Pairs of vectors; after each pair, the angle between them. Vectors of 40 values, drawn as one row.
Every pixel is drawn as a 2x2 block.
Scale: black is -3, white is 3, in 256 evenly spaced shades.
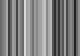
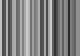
partly aligned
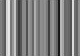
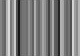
nearly parallel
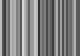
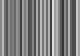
orthogonal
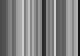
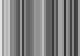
partly opposed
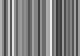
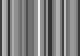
partly opposed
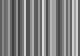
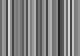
partly aligned
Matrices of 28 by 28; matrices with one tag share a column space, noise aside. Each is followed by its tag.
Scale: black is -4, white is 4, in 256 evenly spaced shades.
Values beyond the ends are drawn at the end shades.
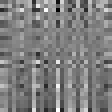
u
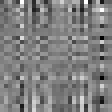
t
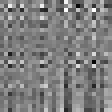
u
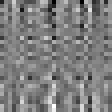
t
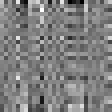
t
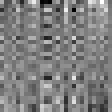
t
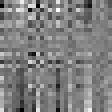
u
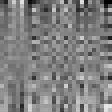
t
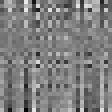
u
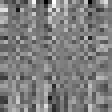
t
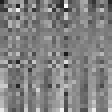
u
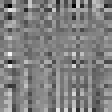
u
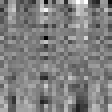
t
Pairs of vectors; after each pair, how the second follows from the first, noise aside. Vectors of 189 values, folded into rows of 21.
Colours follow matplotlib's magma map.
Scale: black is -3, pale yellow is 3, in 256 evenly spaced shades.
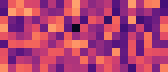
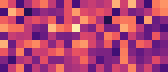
sign-scrambled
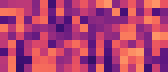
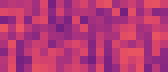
shrunk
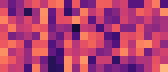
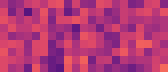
shrunk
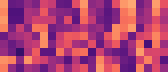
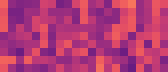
shrunk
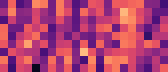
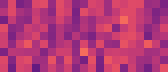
shrunk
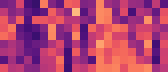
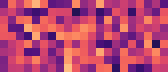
sign-scrambled
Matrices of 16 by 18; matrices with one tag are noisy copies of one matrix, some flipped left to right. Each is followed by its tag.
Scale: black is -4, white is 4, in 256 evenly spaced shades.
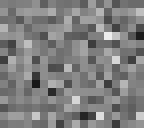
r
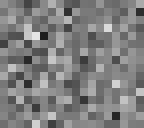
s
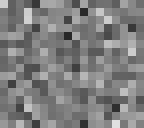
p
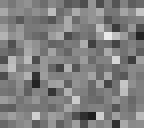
r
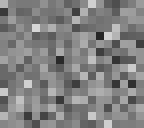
s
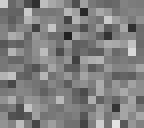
p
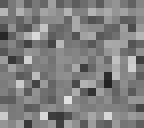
r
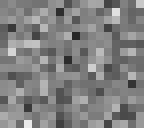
p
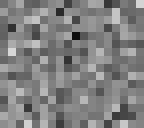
p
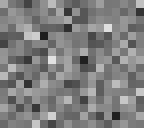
s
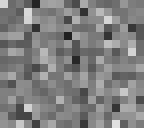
p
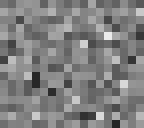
r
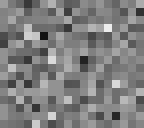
s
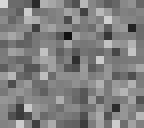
p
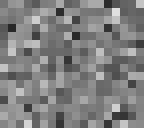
p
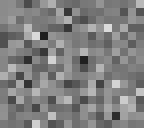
s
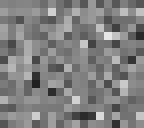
r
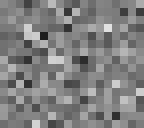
s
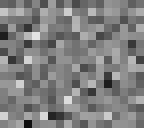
r
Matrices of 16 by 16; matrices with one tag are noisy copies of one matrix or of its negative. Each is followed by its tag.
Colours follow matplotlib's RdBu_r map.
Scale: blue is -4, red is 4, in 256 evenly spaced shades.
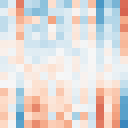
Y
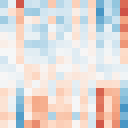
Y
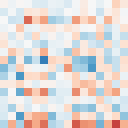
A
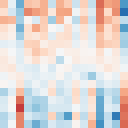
Y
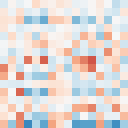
A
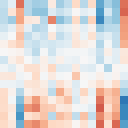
Y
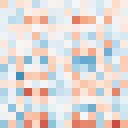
A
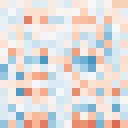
A
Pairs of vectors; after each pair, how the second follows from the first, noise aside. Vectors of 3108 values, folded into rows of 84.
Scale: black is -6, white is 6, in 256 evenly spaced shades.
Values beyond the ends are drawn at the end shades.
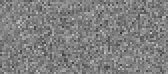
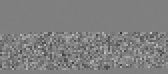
partly zeroed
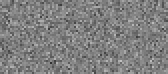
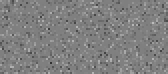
partly zeroed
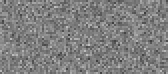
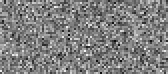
scaled up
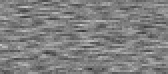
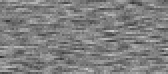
wrapped around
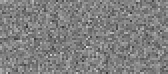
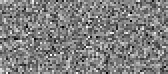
scaled up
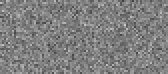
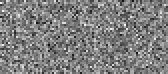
scaled up
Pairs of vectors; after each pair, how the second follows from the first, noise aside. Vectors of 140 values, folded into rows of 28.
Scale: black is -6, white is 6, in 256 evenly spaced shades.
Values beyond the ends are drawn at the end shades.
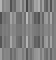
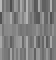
sign-scrambled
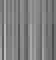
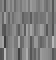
sign-scrambled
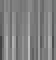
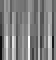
scaled up
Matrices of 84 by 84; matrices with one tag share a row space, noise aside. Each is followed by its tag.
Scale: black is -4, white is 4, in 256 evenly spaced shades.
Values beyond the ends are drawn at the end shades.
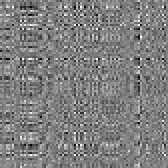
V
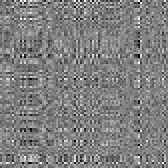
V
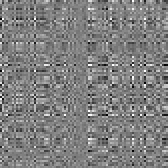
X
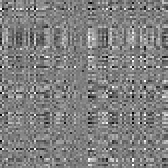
X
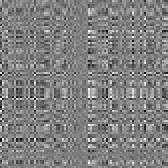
X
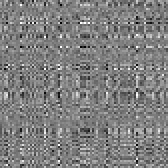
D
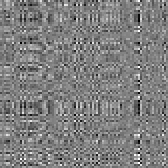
V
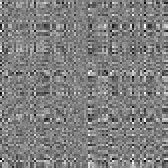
X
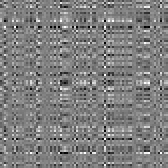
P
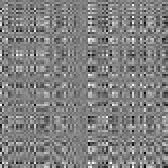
X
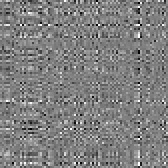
V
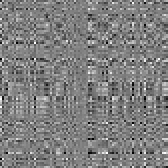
X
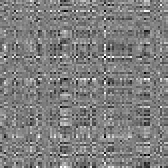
P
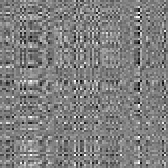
V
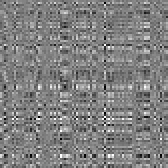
P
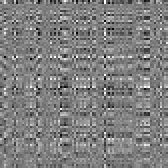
P
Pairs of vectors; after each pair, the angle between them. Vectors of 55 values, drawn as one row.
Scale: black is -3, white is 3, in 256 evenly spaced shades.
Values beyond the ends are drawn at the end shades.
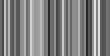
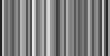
orthogonal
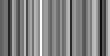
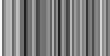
partly opposed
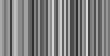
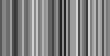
nearly opposite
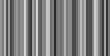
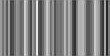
nearly parallel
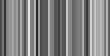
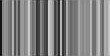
partly aligned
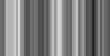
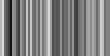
partly opposed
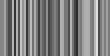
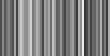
orthogonal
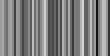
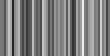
partly aligned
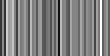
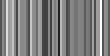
nearly parallel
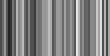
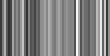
nearly parallel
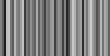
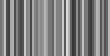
nearly opposite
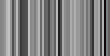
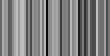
orthogonal
